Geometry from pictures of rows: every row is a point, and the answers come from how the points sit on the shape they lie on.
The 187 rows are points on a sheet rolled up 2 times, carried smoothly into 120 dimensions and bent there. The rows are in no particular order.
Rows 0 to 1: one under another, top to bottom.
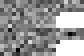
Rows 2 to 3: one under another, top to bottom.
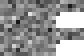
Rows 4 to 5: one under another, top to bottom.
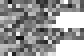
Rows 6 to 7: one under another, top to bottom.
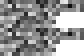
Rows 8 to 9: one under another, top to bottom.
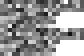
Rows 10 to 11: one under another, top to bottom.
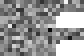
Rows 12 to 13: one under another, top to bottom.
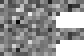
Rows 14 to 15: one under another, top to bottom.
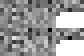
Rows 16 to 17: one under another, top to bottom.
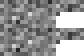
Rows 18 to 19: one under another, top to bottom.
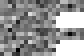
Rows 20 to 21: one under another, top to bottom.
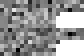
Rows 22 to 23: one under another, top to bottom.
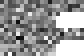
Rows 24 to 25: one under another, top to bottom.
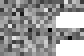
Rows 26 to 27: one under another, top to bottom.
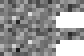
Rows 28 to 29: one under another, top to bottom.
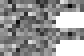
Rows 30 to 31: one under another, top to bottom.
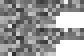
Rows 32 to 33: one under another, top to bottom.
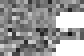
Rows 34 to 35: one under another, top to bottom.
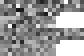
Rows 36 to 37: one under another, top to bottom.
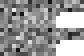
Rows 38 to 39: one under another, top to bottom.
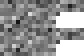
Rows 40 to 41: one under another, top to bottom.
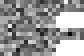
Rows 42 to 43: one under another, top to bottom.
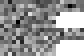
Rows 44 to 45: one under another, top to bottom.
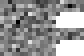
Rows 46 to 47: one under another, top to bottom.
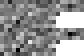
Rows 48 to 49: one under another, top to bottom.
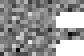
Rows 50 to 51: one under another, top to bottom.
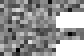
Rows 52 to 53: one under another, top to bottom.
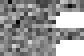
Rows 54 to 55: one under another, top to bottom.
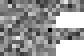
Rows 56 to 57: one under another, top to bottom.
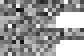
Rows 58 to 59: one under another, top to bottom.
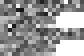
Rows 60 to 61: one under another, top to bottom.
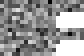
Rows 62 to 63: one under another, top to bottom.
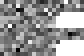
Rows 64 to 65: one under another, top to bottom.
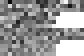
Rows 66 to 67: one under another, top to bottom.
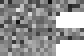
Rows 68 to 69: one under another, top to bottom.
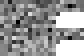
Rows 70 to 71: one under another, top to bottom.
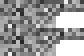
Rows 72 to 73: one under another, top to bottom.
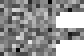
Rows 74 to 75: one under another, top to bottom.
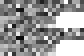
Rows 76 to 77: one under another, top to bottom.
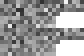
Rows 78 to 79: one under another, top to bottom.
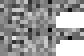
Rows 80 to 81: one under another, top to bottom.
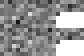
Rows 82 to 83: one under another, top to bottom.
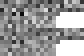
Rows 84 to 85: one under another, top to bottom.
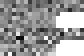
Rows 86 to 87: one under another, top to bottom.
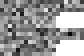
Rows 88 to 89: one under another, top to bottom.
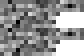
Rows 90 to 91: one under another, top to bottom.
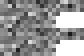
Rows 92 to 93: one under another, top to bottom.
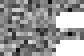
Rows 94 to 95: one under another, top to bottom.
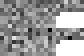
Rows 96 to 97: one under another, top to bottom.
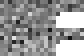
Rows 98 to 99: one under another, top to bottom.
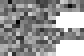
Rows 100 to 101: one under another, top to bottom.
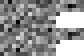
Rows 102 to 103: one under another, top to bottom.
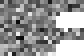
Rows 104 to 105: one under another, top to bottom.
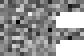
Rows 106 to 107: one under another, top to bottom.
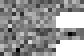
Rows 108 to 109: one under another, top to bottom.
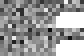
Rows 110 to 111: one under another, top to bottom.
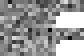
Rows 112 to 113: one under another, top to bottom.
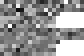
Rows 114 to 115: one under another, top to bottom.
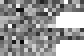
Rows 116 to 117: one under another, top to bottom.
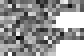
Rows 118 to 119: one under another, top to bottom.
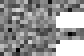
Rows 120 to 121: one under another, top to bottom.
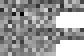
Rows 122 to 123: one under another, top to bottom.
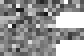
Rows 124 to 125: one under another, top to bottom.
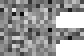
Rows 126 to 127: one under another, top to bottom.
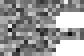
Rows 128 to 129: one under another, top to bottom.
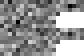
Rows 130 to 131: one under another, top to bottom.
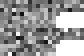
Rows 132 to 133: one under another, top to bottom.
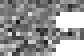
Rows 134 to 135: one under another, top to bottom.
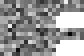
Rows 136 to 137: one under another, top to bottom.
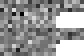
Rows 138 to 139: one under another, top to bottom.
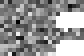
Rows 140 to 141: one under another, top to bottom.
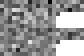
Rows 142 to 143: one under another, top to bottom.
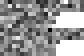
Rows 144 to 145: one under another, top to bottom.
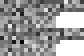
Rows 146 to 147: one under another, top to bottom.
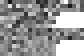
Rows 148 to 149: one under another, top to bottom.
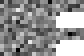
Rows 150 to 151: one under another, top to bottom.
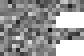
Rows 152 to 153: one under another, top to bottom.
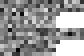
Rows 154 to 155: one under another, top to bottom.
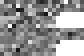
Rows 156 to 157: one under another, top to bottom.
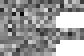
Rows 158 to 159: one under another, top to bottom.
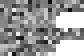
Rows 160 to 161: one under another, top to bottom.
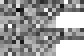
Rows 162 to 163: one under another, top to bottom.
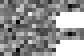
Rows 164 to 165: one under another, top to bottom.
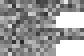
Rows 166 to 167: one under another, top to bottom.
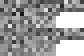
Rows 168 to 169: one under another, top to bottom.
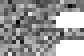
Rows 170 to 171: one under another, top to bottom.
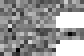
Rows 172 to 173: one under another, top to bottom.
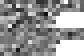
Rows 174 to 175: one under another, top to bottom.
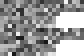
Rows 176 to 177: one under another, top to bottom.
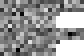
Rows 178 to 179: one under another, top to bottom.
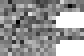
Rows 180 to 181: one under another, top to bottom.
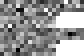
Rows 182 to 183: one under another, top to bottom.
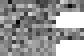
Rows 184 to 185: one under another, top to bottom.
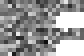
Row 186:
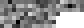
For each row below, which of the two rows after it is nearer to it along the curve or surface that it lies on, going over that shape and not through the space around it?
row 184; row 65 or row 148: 65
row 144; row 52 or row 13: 13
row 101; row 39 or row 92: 92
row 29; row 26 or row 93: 26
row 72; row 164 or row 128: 128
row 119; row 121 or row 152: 152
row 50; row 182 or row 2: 182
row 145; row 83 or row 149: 149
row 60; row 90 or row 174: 174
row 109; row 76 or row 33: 76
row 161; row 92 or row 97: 97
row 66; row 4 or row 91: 4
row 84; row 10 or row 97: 10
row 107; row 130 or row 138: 138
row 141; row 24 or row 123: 123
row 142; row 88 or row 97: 88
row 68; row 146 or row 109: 146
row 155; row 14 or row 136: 14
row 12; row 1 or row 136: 1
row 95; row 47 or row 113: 47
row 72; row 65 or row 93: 93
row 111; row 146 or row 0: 146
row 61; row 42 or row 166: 42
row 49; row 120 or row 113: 120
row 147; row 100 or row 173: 173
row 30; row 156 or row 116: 156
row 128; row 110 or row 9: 9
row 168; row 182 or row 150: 182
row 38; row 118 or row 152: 152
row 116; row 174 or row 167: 174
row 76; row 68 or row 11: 11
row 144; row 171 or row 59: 59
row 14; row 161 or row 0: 0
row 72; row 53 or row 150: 150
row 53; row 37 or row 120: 120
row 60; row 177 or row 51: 177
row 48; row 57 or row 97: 57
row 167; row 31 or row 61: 31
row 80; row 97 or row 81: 81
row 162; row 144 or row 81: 144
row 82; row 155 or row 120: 120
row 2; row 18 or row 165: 18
